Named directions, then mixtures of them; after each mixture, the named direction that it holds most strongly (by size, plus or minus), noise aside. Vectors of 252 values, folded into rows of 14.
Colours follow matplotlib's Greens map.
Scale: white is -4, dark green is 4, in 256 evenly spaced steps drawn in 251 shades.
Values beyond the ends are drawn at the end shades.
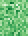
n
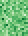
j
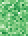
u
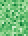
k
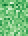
n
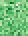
n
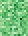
u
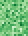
k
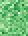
u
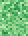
u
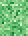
k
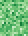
k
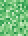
k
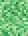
j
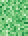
j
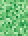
k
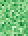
k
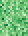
j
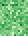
k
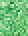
n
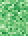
u
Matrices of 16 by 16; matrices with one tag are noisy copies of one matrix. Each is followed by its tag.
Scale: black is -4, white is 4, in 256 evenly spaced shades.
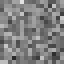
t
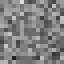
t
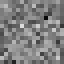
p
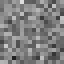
t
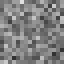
t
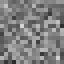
p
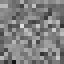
p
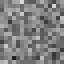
t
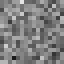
t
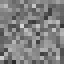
p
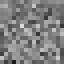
p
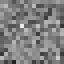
p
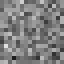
t
